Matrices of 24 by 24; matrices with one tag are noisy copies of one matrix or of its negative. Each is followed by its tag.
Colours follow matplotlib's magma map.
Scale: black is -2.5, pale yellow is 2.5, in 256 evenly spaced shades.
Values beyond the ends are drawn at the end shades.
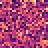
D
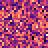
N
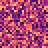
N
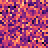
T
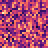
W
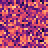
T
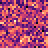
T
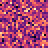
D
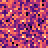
W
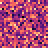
N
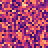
D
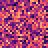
N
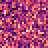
W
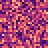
D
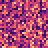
W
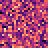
D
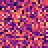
N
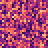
W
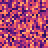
W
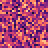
D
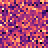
T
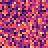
W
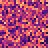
T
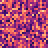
W
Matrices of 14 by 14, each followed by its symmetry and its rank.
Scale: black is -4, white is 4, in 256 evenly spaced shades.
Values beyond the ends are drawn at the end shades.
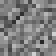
symmetric, full rank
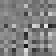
antisymmetric, rank two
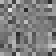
neither, rank three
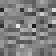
neither, rank three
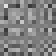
symmetric, rank two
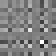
symmetric, rank two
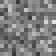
neither, full rank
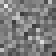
symmetric, full rank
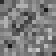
symmetric, full rank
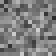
neither, full rank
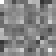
symmetric, rank two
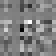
antisymmetric, rank two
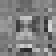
antisymmetric, rank two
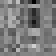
neither, rank two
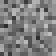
neither, full rank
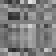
neither, rank two
